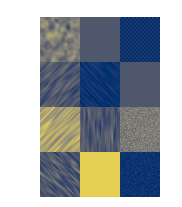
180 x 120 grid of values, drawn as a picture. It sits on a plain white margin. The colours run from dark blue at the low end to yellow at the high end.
It is made of 4 by 3 panels. Panel 1,1: middling, blotchy. Panel 1,2: low, flat. Panel 1,3: very low, checkered, faint in contrast. Panel 2,1: low, slanting up to the right. Panel 2,2: very low, slanting down to the right, faint in contrast. Panel 2,3: low, flat. Panel 3,1: high, slanting up to the right. Panel 3,2: low, streaked downward. Panel 3,3: middling, fine-grained. Panel 4,1: low, slanting down to the right. Panel 4,2: very high, flat. Panel 4,3: very low, fine-grained, faint in contrast.
